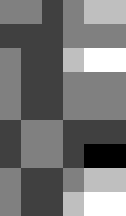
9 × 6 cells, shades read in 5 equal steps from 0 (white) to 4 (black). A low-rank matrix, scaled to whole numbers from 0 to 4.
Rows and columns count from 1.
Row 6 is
3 2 2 3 3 3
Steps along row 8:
up same down down same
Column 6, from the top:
1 2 0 2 2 3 4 1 0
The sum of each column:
21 24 25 18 15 15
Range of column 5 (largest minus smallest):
4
